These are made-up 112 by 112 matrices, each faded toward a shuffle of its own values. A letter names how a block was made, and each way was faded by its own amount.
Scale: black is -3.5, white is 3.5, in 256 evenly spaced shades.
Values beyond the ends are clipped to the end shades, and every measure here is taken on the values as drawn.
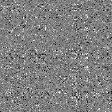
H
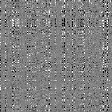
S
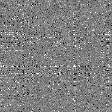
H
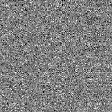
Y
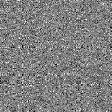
Y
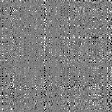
S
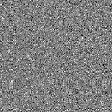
Y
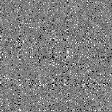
H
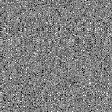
Y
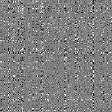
S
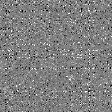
H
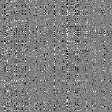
S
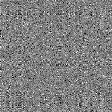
Y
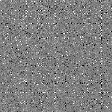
H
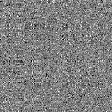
Y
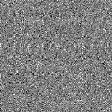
Y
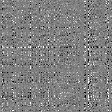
S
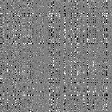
S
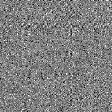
Y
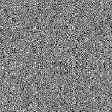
Y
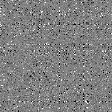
H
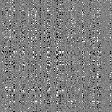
S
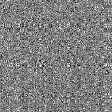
Y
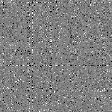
H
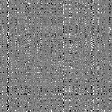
S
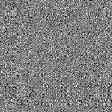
Y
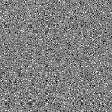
Y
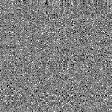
Y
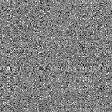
Y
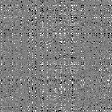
S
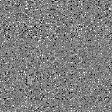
H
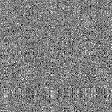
Y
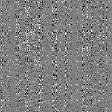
S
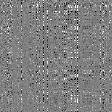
S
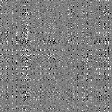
S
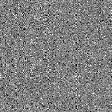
Y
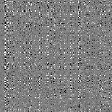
S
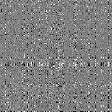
S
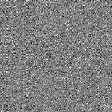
Y
